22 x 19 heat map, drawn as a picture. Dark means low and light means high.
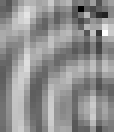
In the top right lies a patch that is rougher than the rest. Rings spread out from the bottom right. The top left is the ninth with the highest average. The top right is the roughest part.
